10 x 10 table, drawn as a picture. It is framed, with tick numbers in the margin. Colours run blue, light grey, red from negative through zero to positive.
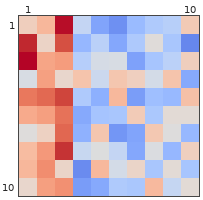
Seam: vertical, 30% of the way across, the left part higher. Ninth with the highest average: top left. Stripes: none. Average level on the scale: 50%.
